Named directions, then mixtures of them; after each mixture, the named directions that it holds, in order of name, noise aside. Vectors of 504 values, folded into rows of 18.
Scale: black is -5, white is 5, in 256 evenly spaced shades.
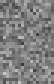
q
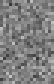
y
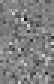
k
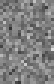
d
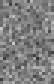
y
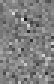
k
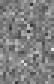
d, k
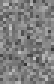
d, y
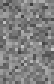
d, q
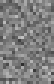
q, y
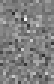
k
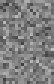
d, q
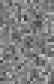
k, y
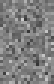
k, y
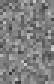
d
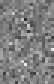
d, k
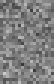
q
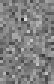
k, y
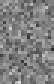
d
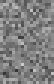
q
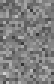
q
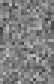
q, y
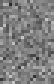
y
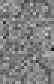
d, q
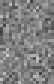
q, y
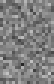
q, y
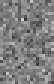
k, y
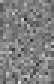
k, q
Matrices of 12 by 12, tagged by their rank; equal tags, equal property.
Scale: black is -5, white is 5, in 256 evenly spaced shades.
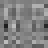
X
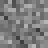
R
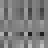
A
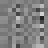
X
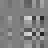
A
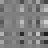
A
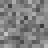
R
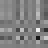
A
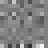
X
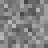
R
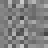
X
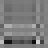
A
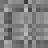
X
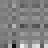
A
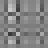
A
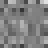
X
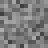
R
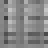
X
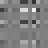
A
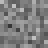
R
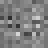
X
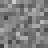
R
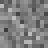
R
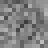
R
